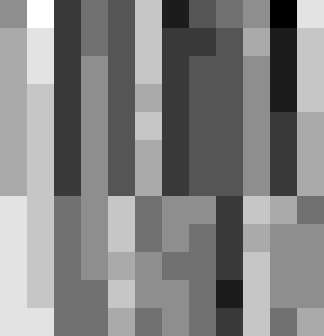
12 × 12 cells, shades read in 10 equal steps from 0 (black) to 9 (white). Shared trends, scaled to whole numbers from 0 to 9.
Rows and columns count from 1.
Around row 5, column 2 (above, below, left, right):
7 7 6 2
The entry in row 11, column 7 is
5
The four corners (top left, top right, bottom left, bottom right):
5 8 8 6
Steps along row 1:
up down up down up down up up up down up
